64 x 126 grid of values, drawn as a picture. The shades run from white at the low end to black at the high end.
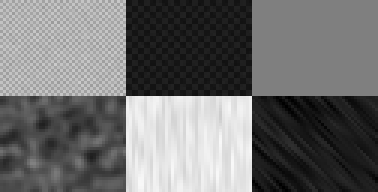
It is made of 2 by 3 panels. Panel 1,1: low, checkered. Panel 1,2: very high, checkered, faint in contrast. Panel 1,3: middling, flat. Panel 2,1: high, blotchy. Panel 2,2: very low, streaked downward, faint in contrast. Panel 2,3: very high, slanting down to the right, faint in contrast.
